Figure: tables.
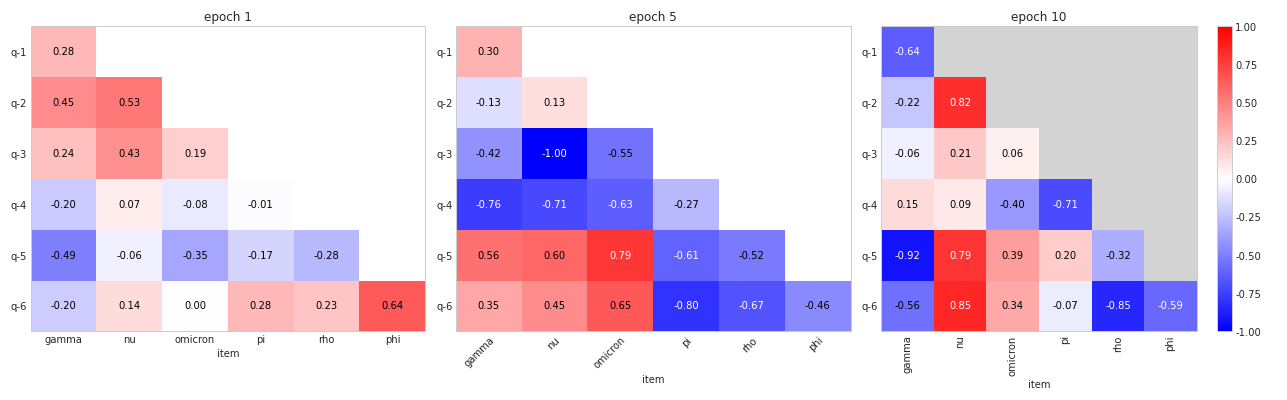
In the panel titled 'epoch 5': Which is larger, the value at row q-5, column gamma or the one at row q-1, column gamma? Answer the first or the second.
the first
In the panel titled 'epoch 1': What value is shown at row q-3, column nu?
0.43
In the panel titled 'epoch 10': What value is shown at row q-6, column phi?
-0.59
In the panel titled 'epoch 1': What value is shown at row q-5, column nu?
-0.06
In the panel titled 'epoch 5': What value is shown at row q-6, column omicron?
0.65
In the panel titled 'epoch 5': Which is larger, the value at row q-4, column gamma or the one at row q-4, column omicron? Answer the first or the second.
the second
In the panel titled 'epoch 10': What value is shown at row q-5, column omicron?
0.39
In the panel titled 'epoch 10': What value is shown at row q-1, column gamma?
-0.64
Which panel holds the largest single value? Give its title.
epoch 10
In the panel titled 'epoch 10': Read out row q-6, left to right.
-0.56 0.85 0.34 -0.07 -0.85 -0.59
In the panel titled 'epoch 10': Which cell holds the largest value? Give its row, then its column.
q-6, nu
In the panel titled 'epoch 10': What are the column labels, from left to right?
gamma, nu, omicron, pi, rho, phi
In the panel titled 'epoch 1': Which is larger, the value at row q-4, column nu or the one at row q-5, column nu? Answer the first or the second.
the first
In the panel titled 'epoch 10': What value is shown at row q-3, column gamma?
-0.06
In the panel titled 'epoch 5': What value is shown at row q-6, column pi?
-0.80
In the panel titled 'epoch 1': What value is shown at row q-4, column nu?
0.07
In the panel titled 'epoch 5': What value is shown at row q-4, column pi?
-0.27
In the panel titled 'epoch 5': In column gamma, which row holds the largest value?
q-5
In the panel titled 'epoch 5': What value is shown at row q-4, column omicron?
-0.63
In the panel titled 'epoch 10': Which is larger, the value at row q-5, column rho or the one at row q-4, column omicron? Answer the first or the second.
the first
